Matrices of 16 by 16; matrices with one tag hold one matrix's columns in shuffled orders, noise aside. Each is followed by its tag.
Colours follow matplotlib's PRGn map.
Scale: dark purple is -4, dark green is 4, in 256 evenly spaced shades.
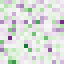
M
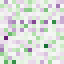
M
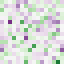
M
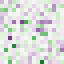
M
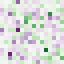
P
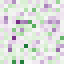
M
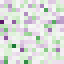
M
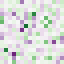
P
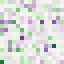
M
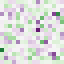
P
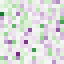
P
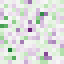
P
